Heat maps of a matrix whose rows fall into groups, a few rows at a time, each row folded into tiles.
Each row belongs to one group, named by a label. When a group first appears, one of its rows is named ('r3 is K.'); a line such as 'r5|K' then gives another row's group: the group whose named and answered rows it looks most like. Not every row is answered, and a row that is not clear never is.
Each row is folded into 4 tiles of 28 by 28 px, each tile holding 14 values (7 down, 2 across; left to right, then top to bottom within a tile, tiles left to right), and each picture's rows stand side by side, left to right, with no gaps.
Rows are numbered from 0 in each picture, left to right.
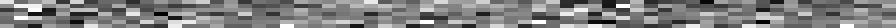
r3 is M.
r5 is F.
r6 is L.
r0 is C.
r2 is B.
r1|B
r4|M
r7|B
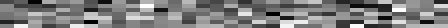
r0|L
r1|C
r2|B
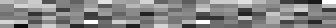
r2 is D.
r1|M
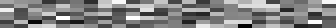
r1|C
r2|M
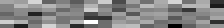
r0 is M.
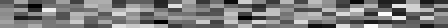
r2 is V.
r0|V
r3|F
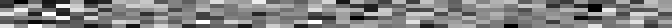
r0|F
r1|M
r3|V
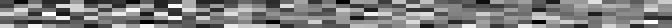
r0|F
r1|F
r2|F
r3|V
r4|L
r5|M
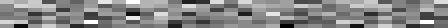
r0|M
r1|D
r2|D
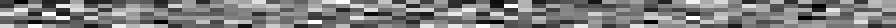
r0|F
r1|F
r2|M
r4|F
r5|L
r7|V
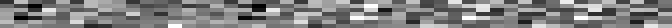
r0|V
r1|B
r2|V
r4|C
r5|C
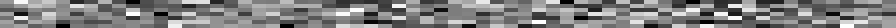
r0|D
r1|B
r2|D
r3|F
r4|M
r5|V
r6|F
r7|B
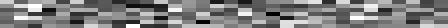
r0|C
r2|B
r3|C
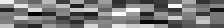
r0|C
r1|F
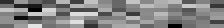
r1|D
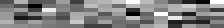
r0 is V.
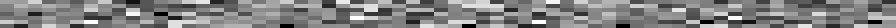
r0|M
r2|D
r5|D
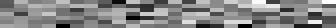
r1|V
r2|M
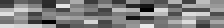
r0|F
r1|V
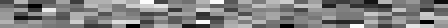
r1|M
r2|D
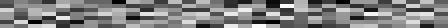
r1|V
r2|F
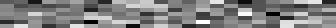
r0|L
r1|M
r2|B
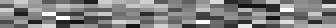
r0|D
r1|M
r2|L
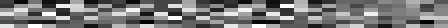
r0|F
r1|F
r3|L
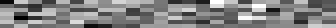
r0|V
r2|C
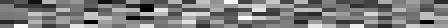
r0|L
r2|C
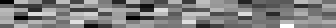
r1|V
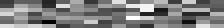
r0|F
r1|C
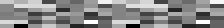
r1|M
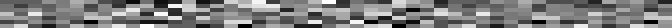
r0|L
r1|F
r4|L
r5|L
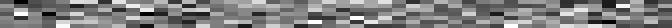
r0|B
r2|M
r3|D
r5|F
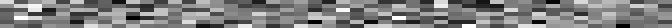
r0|C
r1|V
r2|L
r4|L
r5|D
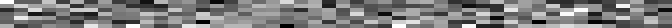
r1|L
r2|D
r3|B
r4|L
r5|F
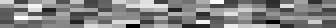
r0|C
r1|M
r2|F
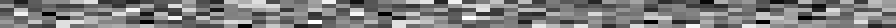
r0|B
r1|F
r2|M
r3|B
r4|C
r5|L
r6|L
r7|V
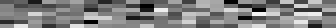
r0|L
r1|V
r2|V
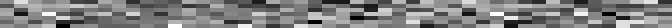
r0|D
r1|B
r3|V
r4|D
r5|B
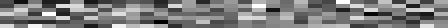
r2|C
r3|C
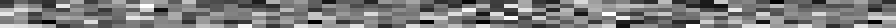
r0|F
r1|C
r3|L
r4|F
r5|D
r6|L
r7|L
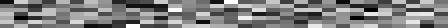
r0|V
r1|L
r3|V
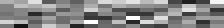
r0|M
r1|D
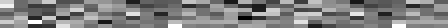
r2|V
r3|B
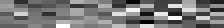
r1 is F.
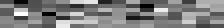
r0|B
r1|V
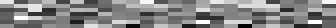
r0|C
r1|M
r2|M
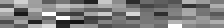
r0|D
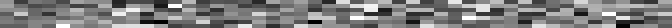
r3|C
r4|C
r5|D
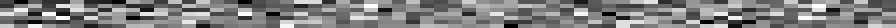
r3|C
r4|D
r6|D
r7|C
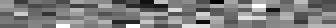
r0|B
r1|L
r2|C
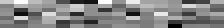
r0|D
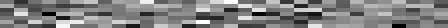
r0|B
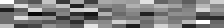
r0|C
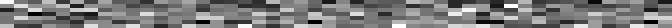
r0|C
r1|L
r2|L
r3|B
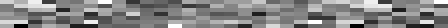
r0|M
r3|M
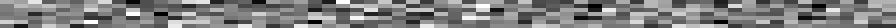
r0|M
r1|B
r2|L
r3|C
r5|V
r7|V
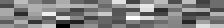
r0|D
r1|C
